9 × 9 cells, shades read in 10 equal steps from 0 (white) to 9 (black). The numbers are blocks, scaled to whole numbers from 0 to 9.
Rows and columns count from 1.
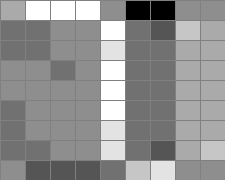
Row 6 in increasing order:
0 3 3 4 4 4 5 5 5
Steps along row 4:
same up down down up same down same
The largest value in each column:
5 6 6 6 5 9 9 4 4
